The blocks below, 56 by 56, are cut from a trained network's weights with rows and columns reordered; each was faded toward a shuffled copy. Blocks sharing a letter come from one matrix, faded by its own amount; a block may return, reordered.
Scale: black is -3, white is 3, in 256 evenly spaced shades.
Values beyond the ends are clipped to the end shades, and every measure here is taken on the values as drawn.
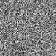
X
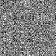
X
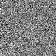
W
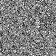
W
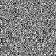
X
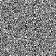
X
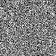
W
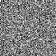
W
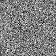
W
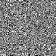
X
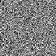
X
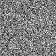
W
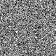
W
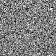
W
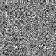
X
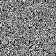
W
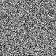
W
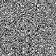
X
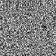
X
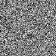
X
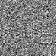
X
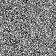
W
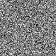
W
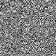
X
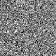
X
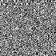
X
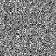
X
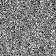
W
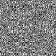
X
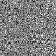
X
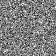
W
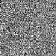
X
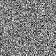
W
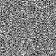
X
